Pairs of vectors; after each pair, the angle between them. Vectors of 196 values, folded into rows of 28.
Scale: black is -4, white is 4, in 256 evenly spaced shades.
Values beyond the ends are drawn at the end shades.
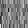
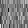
nearly parallel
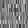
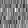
partly opposed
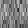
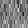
nearly opposite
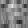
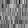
partly aligned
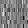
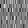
orthogonal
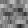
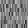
orthogonal
